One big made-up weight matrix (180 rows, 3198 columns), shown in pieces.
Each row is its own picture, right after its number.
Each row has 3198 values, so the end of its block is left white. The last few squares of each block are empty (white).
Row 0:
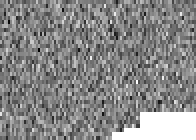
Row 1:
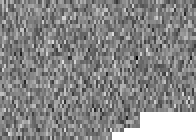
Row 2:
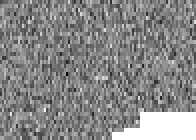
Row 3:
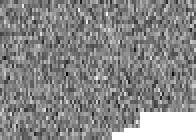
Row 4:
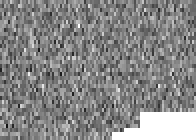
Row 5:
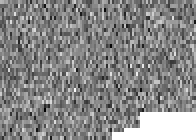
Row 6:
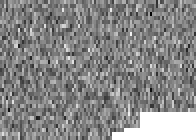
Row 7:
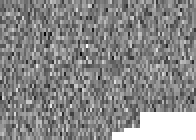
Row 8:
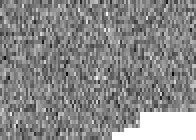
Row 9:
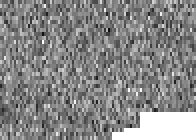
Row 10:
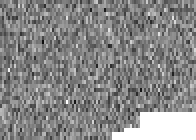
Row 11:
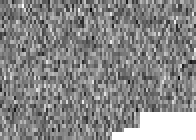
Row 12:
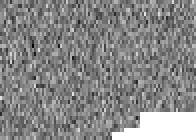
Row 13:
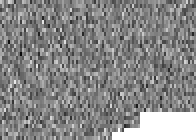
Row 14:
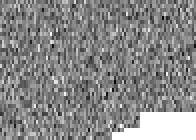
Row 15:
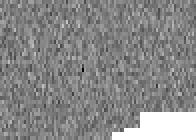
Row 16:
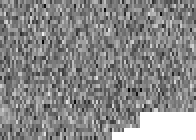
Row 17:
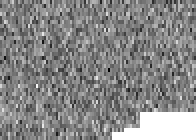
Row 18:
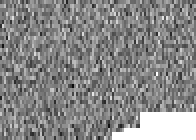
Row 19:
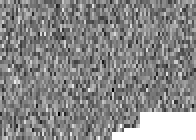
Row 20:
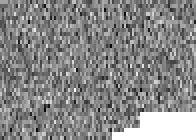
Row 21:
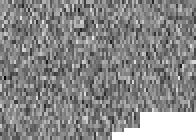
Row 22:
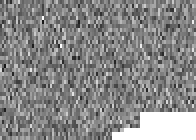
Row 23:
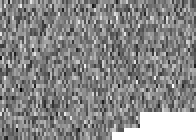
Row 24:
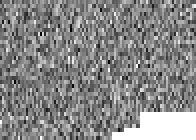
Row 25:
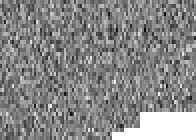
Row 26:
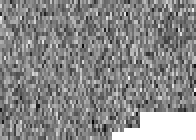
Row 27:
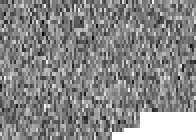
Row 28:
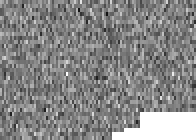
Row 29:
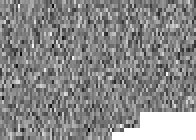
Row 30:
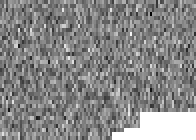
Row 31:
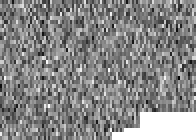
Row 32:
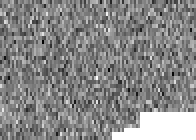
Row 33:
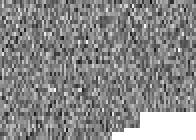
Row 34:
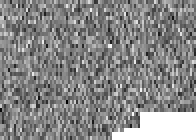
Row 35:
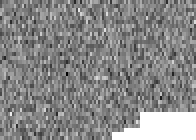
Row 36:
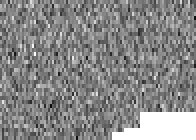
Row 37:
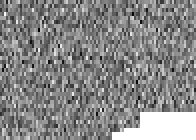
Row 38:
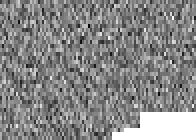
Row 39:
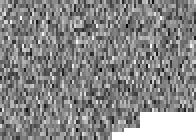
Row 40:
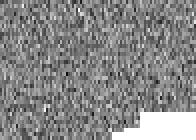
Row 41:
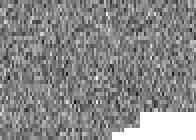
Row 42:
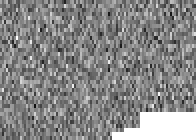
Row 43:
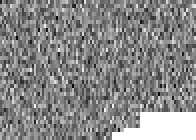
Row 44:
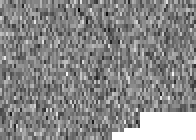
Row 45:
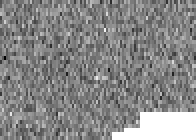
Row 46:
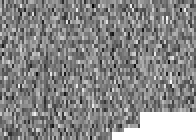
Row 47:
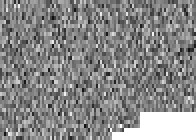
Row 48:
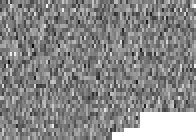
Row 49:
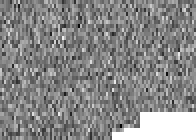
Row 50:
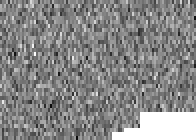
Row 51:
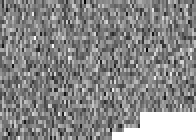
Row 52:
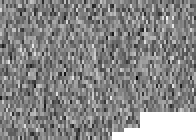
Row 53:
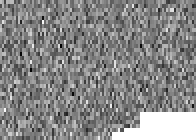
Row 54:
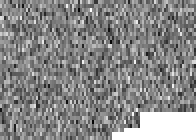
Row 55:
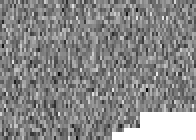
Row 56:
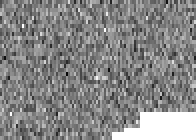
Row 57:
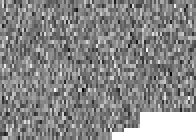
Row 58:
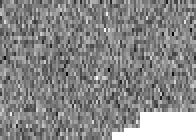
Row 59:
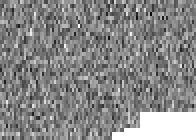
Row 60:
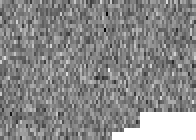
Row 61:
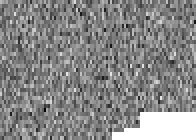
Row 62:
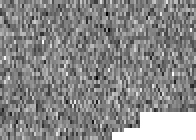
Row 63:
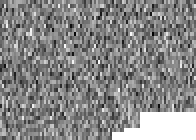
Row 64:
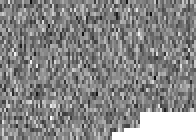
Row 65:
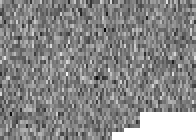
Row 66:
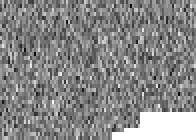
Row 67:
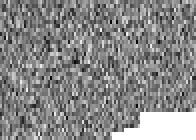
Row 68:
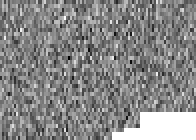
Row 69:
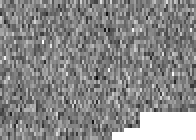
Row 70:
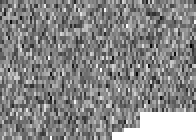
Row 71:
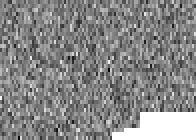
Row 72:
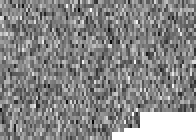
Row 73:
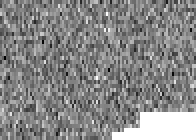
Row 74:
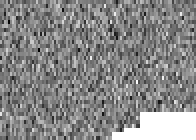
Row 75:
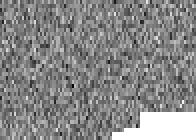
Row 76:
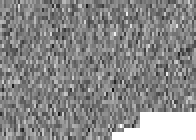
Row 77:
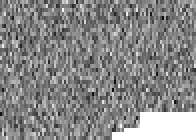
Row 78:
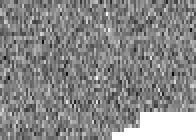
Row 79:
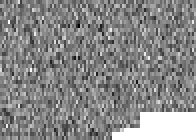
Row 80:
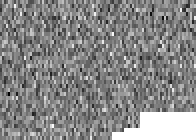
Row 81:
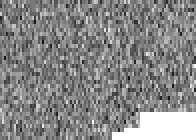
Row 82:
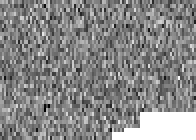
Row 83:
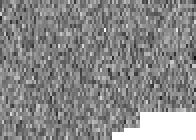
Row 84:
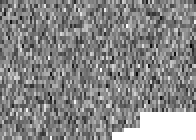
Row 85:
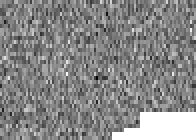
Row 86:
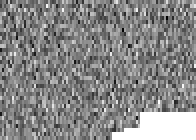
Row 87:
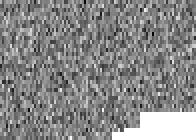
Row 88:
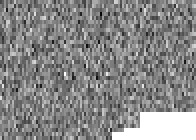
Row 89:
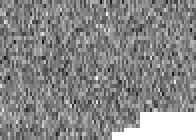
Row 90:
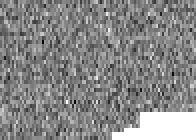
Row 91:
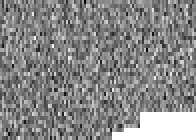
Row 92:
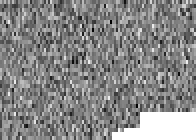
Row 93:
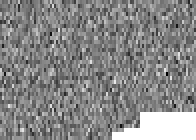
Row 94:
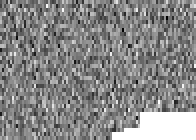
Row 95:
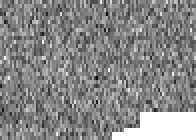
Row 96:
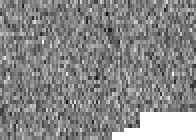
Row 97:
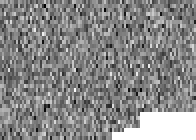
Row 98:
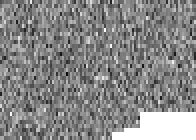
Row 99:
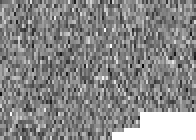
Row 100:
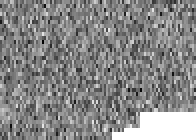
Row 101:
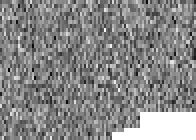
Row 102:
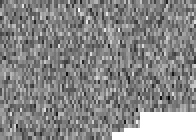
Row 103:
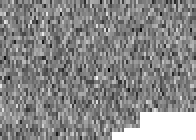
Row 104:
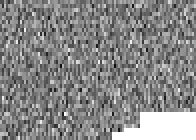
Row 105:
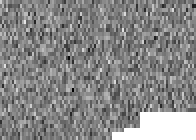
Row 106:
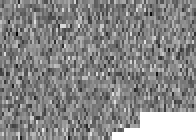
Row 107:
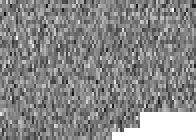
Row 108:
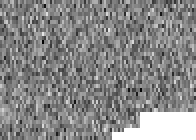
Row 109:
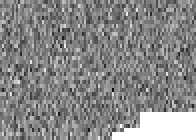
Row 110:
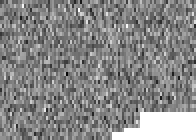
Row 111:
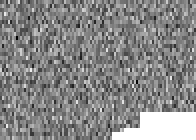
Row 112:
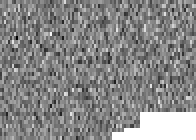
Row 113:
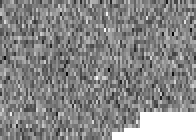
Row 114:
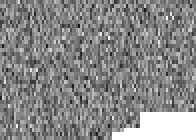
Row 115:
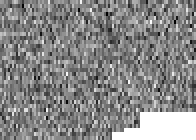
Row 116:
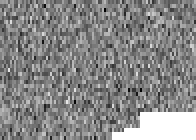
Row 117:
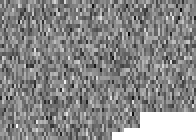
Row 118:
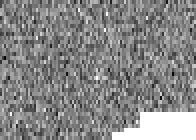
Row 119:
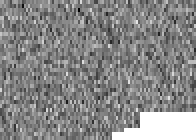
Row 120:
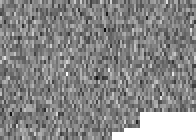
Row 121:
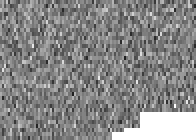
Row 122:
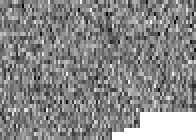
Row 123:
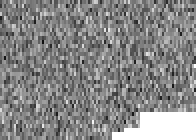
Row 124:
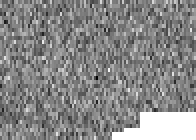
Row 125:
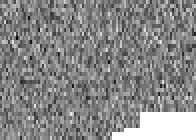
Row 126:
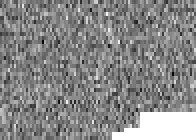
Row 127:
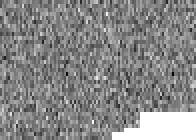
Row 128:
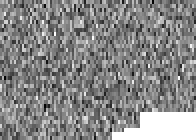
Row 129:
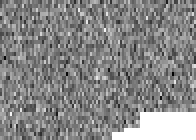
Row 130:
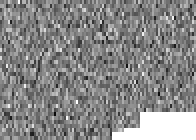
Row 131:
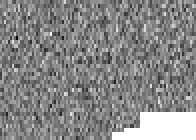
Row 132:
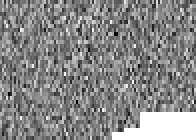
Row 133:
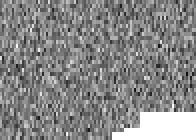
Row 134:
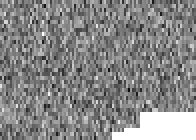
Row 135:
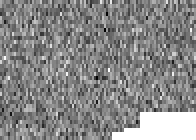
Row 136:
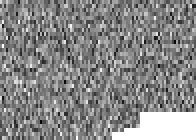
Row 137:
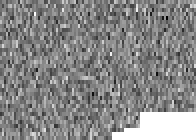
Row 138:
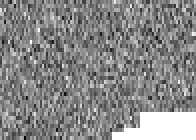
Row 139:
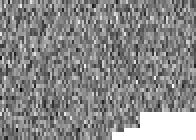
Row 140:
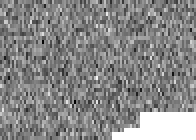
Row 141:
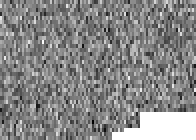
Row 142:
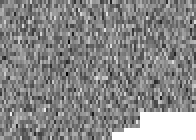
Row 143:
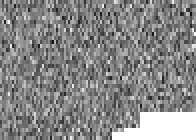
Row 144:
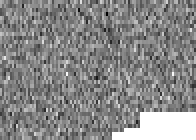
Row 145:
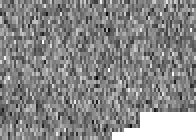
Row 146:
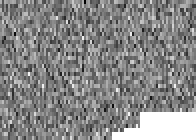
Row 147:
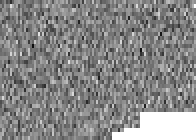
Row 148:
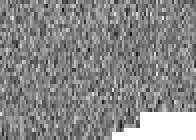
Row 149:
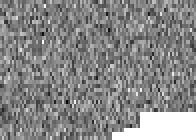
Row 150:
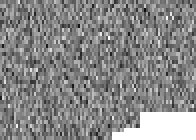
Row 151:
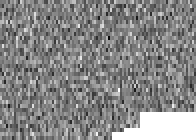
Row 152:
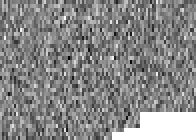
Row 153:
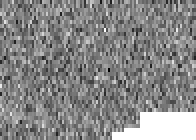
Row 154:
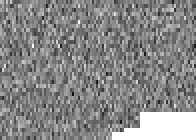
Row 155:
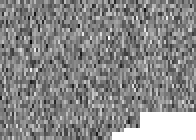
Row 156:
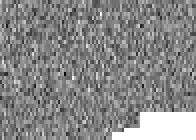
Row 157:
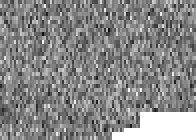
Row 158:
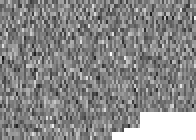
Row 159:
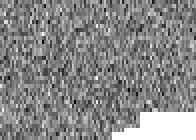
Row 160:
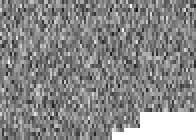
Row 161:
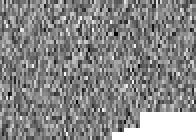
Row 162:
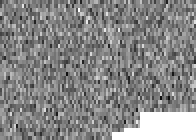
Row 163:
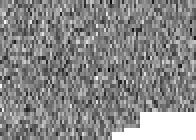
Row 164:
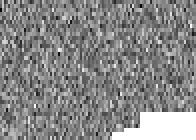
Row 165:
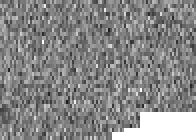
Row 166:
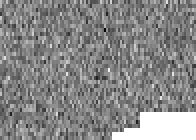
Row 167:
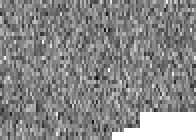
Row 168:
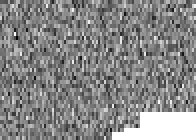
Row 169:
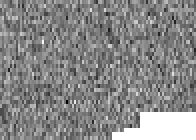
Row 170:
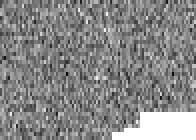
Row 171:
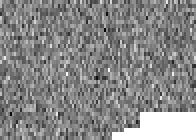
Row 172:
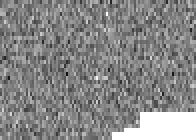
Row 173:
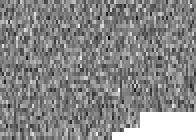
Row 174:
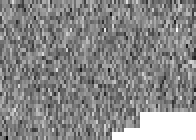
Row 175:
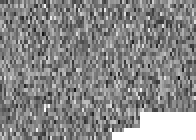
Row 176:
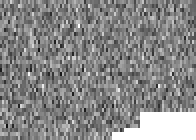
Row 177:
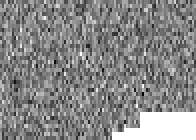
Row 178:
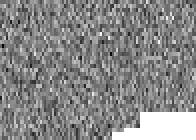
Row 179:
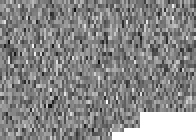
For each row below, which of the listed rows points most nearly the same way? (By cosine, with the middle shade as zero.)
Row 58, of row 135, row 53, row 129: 129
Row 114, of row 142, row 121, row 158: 142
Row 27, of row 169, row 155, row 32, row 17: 169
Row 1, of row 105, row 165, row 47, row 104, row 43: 47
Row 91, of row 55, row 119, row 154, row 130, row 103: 55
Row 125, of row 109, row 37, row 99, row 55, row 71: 37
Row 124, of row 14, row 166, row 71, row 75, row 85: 85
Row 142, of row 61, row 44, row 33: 33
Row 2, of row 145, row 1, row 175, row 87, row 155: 175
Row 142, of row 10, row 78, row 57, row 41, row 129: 129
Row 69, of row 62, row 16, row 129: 62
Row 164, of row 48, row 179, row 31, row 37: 48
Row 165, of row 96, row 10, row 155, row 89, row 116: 96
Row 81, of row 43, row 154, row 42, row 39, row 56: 56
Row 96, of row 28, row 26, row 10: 28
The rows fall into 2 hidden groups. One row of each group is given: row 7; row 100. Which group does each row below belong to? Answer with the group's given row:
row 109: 7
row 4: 7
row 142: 100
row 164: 7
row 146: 7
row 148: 7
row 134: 100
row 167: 100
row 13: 7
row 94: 7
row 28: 100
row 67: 7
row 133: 7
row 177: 7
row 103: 100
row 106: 7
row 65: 100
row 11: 100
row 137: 7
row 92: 7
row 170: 100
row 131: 7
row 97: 100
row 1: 7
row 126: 100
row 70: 100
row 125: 7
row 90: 100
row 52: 7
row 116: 100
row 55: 7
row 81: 100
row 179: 7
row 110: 100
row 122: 100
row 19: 7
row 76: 7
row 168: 7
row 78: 100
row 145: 100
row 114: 7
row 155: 7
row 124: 100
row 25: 7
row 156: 7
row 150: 7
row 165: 100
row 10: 100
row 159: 100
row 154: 7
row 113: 100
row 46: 7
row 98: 100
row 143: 7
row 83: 100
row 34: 100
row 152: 7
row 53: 7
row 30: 7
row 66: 7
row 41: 100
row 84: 100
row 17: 100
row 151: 7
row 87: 7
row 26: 100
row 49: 7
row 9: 100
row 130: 7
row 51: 7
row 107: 7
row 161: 7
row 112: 7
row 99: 100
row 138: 7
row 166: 100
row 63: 7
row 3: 100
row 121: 7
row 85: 100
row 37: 7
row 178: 7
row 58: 100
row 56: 100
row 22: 7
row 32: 100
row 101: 100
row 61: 100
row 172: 100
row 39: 100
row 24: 7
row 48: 7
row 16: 100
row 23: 7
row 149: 100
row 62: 100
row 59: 7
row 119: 100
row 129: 100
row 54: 100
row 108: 100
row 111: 7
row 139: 7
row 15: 7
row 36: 7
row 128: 100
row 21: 100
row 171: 100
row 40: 100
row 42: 7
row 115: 100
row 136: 7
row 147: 7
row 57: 7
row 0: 7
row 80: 7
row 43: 7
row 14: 7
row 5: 100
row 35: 100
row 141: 100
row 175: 100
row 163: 100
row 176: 7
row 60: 100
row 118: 100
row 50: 7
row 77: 7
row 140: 100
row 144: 100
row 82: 100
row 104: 7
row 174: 100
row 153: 100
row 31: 100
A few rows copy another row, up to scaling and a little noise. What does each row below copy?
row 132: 161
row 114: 150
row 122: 115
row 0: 74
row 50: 36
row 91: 51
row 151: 173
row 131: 112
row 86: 94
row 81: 123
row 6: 30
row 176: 4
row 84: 70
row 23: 139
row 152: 68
